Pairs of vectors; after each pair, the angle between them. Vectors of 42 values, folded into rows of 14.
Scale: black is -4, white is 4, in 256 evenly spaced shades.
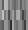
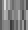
partly aligned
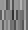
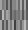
partly aligned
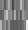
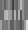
nearly parallel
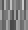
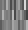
partly opposed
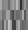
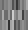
partly opposed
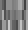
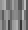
nearly opposite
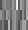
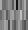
nearly opposite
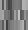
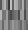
orthogonal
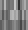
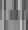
nearly opposite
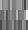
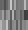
partly opposed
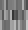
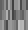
partly aligned
